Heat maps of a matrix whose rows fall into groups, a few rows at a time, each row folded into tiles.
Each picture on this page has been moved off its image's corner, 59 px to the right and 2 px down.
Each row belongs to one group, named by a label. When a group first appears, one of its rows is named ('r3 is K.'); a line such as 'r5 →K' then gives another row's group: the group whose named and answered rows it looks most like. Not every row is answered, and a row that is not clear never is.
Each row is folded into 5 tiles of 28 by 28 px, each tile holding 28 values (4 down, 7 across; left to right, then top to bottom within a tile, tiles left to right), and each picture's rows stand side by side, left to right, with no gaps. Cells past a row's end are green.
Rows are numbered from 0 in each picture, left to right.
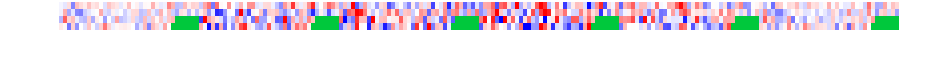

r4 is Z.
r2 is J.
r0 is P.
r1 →P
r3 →Z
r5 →P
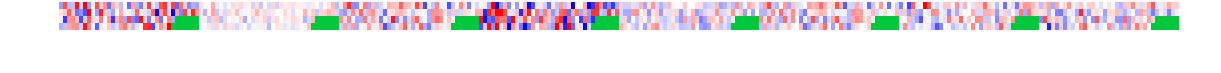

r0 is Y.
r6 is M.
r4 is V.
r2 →Z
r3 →J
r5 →Z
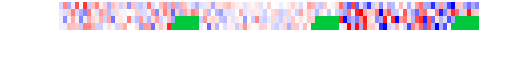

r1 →P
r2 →J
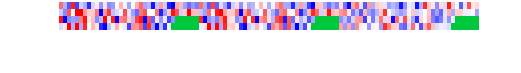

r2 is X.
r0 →J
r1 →J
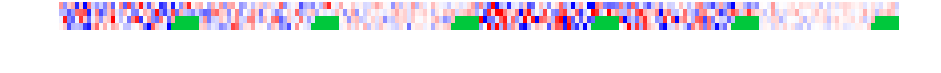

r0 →V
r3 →J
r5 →M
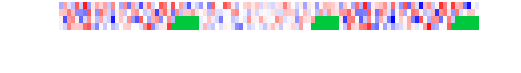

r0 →Y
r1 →M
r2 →Y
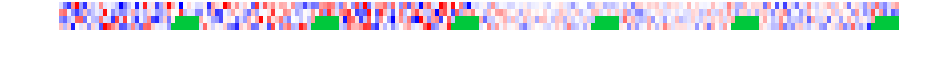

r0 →X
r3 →J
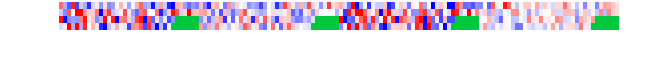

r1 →X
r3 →M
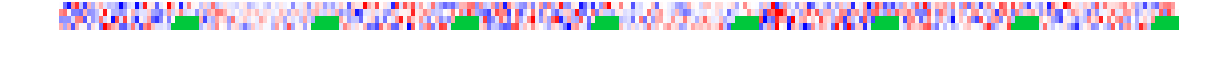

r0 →X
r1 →J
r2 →M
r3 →V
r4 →X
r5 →J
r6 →Y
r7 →M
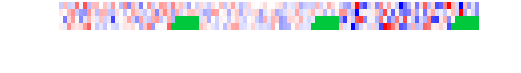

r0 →Y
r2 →X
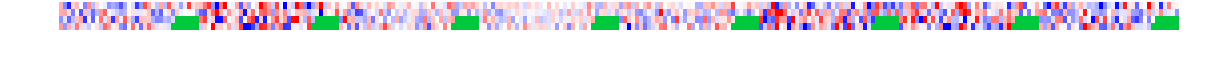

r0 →X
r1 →Z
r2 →P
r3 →P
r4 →P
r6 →Z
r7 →X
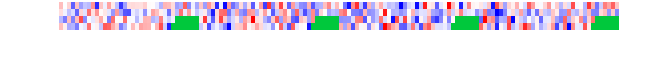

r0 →X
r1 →V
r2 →X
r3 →P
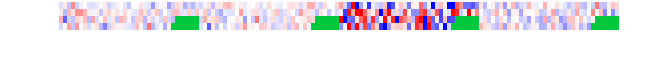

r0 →J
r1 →P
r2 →J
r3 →V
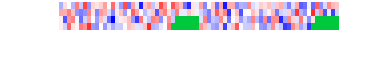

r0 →Y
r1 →V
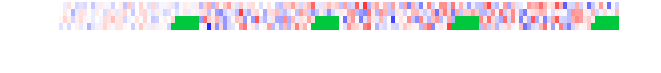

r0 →V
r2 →Y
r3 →Z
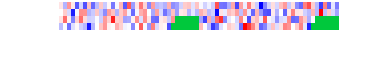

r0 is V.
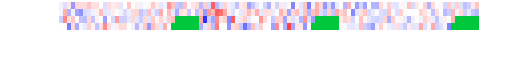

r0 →P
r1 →J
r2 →V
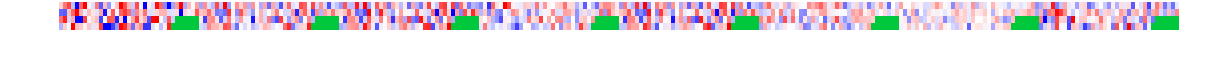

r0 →Z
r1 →Y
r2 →Y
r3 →M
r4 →Y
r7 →J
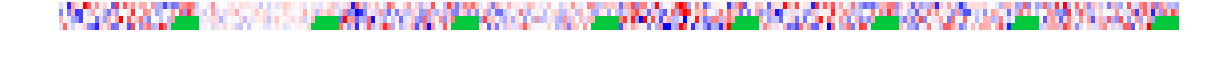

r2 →P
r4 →Z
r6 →X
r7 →Y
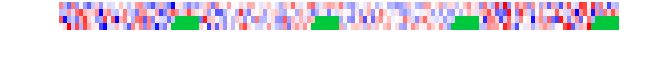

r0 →J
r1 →P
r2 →X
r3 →Y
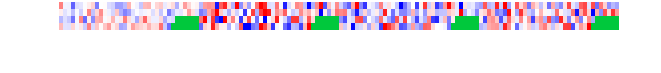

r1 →Z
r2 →X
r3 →Y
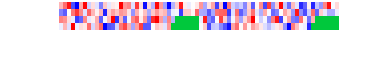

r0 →Z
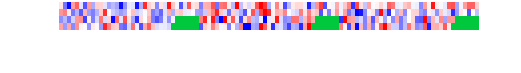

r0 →X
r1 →Z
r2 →P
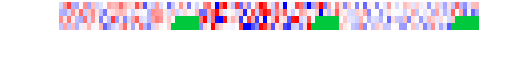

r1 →Z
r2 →V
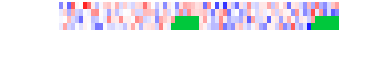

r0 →M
